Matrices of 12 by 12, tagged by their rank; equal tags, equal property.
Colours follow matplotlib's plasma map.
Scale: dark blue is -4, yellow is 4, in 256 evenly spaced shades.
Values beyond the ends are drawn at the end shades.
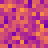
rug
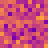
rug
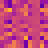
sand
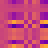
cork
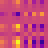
cork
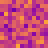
rug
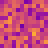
rug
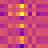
cork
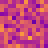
rug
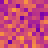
rug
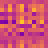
sand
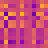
sand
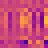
sand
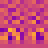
sand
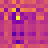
sand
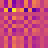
cork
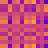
cork
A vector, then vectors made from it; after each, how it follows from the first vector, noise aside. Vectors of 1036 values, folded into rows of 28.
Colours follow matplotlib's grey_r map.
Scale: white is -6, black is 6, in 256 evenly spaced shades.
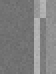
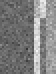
scaled up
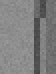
negated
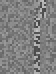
sign-scrambled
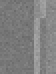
shrunk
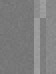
shrunk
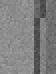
negated
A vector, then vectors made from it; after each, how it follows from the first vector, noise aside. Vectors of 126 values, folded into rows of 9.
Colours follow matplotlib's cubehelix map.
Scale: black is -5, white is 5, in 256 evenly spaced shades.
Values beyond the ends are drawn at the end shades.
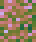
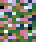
scaled up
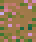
partly zeroed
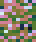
scaled up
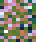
scaled up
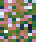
scaled up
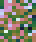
scaled up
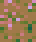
partly zeroed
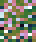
scaled up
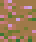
partly zeroed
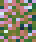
scaled up
